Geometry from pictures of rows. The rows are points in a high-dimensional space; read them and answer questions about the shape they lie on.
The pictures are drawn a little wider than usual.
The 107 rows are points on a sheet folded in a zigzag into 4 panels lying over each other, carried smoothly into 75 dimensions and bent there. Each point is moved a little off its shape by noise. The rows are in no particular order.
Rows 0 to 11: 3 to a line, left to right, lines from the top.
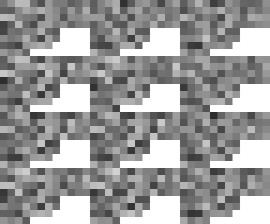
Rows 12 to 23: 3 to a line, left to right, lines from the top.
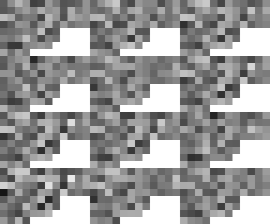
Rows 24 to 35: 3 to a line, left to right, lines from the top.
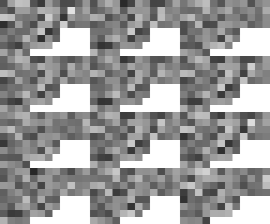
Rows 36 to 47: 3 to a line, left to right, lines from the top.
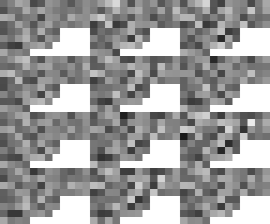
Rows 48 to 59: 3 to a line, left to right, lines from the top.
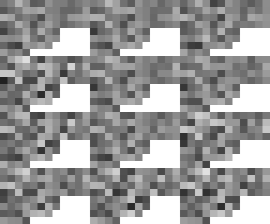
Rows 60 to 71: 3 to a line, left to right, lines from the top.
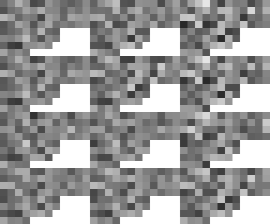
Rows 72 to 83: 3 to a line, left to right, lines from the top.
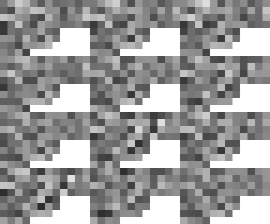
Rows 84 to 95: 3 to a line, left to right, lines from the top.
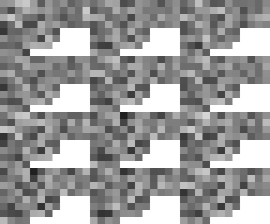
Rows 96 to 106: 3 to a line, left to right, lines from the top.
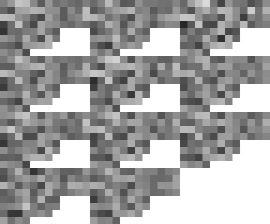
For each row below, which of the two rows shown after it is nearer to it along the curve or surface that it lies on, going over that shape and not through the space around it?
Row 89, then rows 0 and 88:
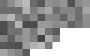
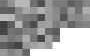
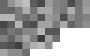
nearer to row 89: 0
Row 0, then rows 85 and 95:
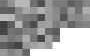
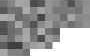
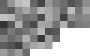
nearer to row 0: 85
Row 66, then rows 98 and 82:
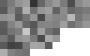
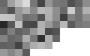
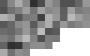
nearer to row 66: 82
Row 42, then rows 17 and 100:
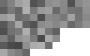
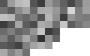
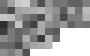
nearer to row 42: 100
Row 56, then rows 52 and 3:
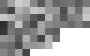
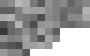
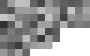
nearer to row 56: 52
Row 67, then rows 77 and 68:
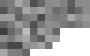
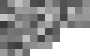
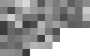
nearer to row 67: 68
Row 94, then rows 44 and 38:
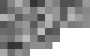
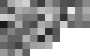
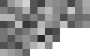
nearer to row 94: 44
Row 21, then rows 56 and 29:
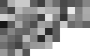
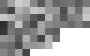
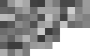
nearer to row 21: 29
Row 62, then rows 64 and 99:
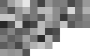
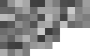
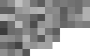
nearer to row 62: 64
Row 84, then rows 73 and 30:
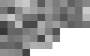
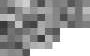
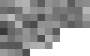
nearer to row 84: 30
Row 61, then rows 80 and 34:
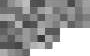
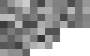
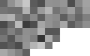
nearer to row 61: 34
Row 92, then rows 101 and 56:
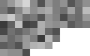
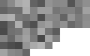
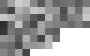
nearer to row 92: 101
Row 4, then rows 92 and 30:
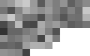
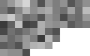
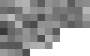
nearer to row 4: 30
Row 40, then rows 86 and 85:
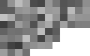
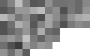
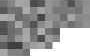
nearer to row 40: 85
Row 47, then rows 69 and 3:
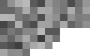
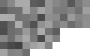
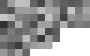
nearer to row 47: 3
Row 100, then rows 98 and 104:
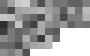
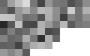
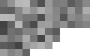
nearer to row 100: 104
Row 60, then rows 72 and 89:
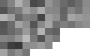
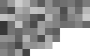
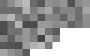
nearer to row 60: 89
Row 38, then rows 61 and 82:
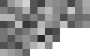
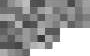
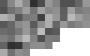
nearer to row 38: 61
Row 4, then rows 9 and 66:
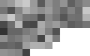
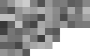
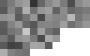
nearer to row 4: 9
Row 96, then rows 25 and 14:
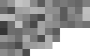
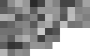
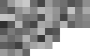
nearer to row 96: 14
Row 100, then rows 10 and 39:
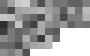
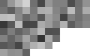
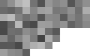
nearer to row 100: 39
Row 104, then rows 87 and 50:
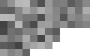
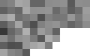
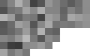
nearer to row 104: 50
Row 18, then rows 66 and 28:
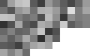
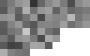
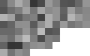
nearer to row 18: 28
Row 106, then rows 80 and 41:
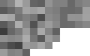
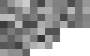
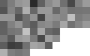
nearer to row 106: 41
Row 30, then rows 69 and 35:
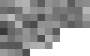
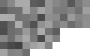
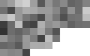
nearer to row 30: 35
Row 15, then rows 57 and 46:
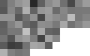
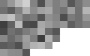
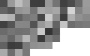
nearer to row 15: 57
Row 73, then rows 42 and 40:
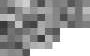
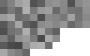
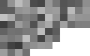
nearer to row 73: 42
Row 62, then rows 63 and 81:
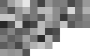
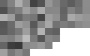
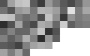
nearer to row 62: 81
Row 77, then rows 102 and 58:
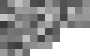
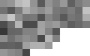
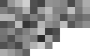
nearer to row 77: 58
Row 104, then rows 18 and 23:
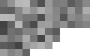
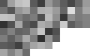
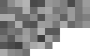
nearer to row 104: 23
